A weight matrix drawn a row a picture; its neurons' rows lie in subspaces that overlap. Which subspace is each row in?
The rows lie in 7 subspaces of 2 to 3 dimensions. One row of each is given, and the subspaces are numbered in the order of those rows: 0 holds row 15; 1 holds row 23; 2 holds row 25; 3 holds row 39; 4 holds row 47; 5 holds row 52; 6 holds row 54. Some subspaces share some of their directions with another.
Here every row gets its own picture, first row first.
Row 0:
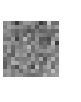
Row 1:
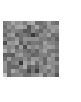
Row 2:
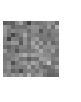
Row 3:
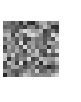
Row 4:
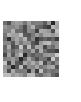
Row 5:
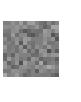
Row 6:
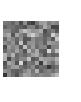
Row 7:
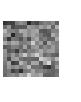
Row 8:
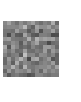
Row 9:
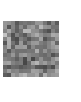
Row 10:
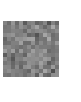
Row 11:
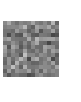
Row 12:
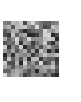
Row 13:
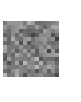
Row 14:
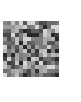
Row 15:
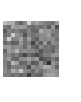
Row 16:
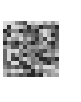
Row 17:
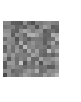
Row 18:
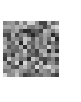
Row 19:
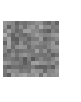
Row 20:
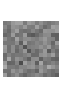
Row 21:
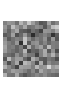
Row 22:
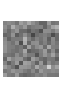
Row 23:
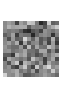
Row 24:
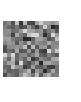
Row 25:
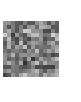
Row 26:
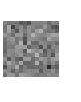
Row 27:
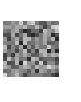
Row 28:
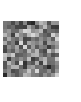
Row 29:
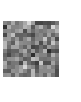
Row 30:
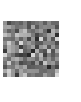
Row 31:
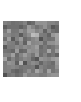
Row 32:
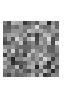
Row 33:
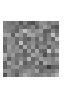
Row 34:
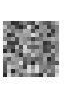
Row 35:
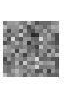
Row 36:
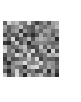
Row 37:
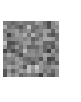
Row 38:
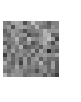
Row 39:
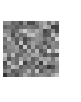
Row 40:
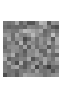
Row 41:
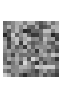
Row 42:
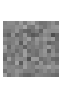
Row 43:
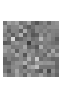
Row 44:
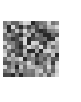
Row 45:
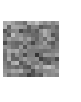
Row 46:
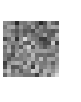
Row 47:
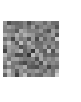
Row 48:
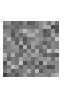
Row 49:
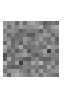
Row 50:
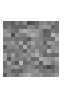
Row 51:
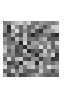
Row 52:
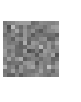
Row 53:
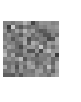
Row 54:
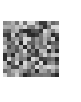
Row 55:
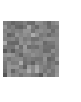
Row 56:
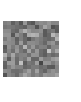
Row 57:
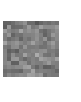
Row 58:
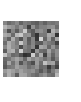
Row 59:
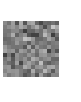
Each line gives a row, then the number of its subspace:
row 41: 2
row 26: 5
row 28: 1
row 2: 0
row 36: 4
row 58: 4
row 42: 3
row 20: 5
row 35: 4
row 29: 0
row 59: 6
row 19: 2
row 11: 3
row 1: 1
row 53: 5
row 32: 6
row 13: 4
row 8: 3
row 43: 4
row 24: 6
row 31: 4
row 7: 0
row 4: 3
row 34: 1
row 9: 2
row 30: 4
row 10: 6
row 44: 5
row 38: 5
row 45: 0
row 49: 2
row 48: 3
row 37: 1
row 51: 5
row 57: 0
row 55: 1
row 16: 0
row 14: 6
